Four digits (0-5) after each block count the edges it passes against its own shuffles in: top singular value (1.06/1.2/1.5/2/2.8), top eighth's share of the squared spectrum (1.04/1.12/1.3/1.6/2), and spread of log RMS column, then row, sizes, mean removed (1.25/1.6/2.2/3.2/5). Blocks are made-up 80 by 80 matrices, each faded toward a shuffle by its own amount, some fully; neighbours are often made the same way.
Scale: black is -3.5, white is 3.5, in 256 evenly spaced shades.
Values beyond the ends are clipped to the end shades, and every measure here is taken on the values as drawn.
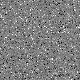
0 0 0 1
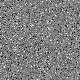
1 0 0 0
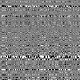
4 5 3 4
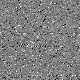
2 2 0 1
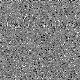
3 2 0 1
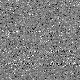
3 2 0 1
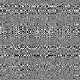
4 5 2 4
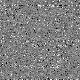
2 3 0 2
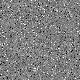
1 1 0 0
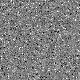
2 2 0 0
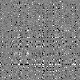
4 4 3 3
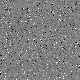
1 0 0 0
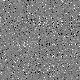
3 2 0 1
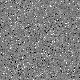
1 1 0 0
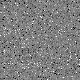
3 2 1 0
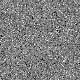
0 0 0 0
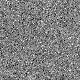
0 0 0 0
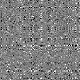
4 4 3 3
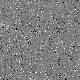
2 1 0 0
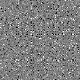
4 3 2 2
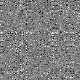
4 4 2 2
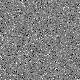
2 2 0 0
